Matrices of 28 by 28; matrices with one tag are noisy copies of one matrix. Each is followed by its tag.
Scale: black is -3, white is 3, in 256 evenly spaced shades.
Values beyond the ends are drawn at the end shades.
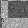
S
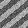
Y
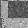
S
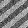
Y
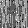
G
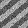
Y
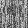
G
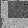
S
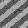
Y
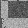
S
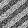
Y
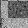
S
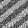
Y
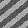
Y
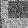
S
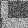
S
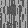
G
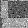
S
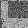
S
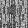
G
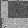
S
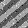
Y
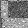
S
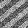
Y
